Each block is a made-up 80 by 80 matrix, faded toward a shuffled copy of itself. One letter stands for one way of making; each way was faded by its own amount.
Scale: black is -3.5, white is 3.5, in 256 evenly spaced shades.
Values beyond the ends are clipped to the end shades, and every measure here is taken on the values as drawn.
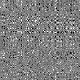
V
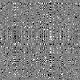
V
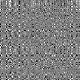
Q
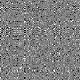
V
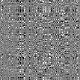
Q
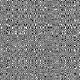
Q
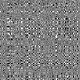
Q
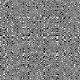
V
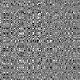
Q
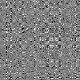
V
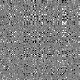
V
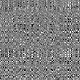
Q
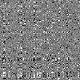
V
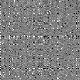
V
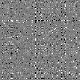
V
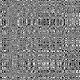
Q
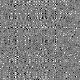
V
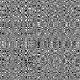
Q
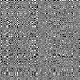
Q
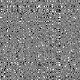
V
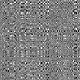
Q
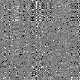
V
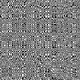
Q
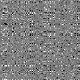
V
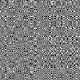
Q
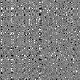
V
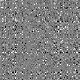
V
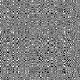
Q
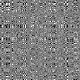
Q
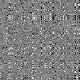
V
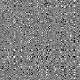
V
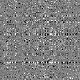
V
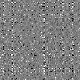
V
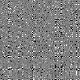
V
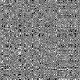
V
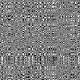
Q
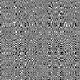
Q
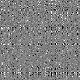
V
